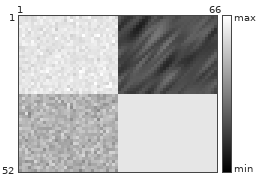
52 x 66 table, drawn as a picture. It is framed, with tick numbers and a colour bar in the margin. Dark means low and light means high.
It is made of 2 by 2 panels. Panel 1,1: very high, fine-grained, faint in contrast. Panel 1,2: low, slanting up to the right. Panel 2,1: high, fine-grained. Panel 2,2: very high, flat.
